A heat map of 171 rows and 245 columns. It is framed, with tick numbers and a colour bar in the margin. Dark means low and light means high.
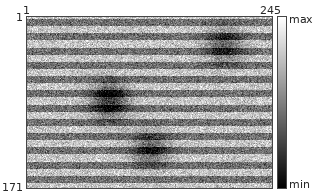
Stripes: horizontal, repeating 12 times. Dips: three. Average level on the scale: 60%. Slope: none.
